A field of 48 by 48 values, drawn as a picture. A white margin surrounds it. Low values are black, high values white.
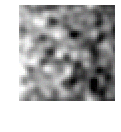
Ninth with the lowest average: bottom right. Histogram: bell-shaped. Slope: up to the left. Lone odd cells: none. Grain: blotchy.
